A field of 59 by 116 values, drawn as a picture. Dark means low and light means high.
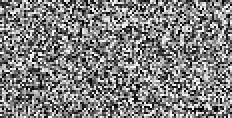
Mirror symmetry: none. Histogram: flat. Seam: none. Grain: fine. Slope: none. Average level on the scale: 50%.
